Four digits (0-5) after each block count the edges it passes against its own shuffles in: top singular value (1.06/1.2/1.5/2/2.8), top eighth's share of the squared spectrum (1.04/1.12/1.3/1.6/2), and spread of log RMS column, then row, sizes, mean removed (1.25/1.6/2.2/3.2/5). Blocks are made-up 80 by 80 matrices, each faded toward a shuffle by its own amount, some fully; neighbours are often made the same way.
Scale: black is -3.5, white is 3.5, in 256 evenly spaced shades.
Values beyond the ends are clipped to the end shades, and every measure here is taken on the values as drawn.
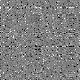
4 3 2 2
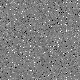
1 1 1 0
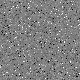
0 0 0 0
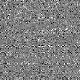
4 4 2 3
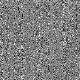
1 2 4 0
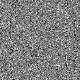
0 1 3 0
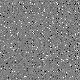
3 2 1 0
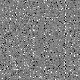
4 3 2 1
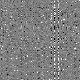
4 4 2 1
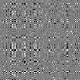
5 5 3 3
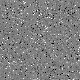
3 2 0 0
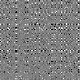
5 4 3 3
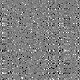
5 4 2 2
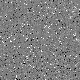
2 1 0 0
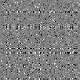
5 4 2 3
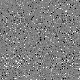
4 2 1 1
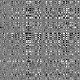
5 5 4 4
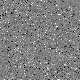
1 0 0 0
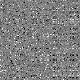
4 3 2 2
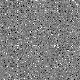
3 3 1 1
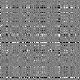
5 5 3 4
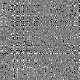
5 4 3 3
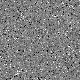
0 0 0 0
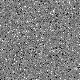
1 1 0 0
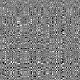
5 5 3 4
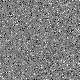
0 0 0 0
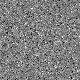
0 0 0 0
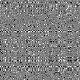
5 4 2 3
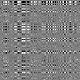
5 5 4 4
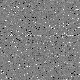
3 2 0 1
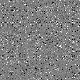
4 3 1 1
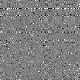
4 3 1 2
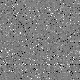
3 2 0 1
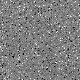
1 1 1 0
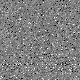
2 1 0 1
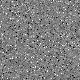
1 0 0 0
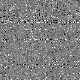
2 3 1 3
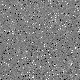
0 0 0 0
